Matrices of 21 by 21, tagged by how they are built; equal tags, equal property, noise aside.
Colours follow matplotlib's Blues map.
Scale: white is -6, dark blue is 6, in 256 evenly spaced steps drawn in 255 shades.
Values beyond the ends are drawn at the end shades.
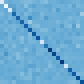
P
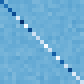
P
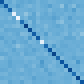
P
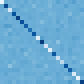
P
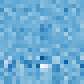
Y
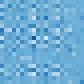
Y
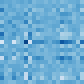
Y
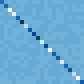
P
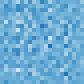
Y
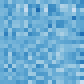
Y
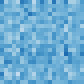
Y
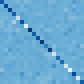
P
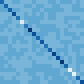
P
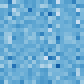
Y
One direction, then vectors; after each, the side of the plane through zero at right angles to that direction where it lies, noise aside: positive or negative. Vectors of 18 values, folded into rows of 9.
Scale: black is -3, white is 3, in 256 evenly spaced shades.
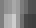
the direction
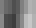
negative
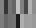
negative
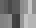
negative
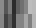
negative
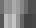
positive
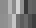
positive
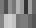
positive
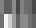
positive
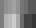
positive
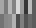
positive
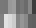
positive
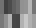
negative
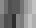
negative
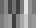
negative
